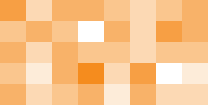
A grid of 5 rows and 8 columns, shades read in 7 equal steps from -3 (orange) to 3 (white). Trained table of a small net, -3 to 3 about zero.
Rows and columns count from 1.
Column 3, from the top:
-1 0 -1 -1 0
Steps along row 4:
up down down up down up down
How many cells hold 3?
2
